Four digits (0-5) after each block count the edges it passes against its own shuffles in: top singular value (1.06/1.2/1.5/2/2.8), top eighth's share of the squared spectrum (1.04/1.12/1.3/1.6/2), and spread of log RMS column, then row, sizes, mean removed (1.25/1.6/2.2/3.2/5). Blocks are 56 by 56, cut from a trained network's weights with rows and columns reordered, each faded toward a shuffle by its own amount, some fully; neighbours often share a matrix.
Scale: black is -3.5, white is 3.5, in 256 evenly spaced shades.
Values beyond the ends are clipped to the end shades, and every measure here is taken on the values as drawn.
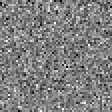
1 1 0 0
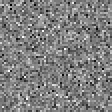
1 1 0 0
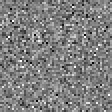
1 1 0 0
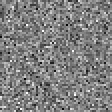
1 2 0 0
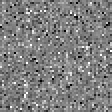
1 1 0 0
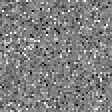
0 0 0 0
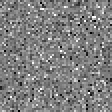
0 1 0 0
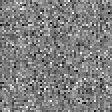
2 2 0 1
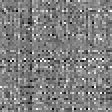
3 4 0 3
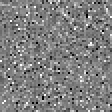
0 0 0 0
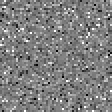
0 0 0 0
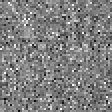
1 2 0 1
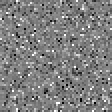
0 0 0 0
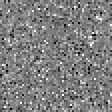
0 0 0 0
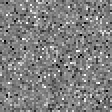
0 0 0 0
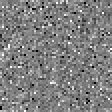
0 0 0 0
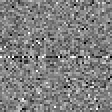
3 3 0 2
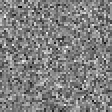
2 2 0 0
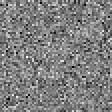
3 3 1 1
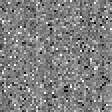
1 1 0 0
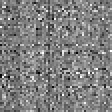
3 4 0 3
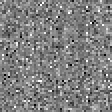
1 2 0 1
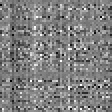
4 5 2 4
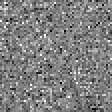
1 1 1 0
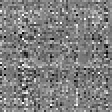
3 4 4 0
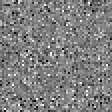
1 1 0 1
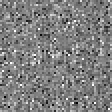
2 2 0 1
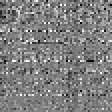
3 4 0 4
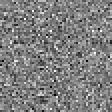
2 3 2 1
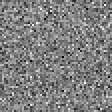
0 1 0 0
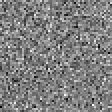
1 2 0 0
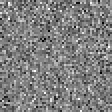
1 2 0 0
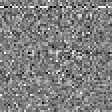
3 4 0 2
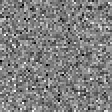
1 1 0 0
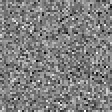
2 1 0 0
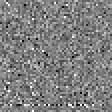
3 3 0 1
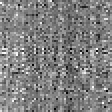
3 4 1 3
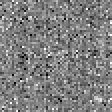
2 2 0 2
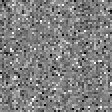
1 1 0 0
